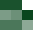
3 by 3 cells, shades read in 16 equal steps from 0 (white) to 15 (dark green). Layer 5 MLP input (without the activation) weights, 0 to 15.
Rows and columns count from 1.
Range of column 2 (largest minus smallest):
5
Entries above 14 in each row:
0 1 0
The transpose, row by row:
14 8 11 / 14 9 11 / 0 15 7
